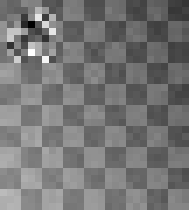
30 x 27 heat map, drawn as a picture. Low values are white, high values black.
Odd patch: rougher, in the top left. Slope: up to the top right. Grain: checkered. Ninth with the highest average: top right. Roughest part: top left. Mirror symmetry: none.
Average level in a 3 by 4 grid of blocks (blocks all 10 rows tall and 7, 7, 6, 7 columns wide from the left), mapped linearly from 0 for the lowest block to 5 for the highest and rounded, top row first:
2 3 4 5 | 1 2 3 4 | 0 1 2 3
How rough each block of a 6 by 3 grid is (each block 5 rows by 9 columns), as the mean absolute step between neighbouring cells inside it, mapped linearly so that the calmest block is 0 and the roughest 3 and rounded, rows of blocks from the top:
300 / 300 / 000 / 000 / 000 / 000
